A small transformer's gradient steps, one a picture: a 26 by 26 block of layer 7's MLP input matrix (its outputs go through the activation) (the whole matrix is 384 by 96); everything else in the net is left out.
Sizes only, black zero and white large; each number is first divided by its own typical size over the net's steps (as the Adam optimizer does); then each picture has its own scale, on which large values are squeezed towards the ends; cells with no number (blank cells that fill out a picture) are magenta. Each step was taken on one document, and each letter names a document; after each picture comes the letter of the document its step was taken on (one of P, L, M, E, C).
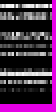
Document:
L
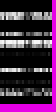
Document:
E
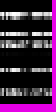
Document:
E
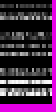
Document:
L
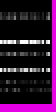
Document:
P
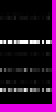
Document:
P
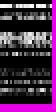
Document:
L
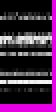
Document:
L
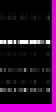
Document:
P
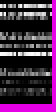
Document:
L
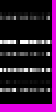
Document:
P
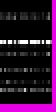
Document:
P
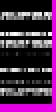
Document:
E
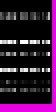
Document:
P
